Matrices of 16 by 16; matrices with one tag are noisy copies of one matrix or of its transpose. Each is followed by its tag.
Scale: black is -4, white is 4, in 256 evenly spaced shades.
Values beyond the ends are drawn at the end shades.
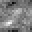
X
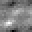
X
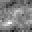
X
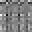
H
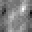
X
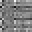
H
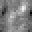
X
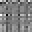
H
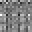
H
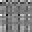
H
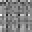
H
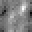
X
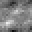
X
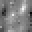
X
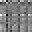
H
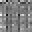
H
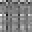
H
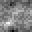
X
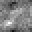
X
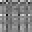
H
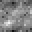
X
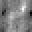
X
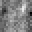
X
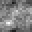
X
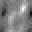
X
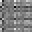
H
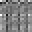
H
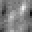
X
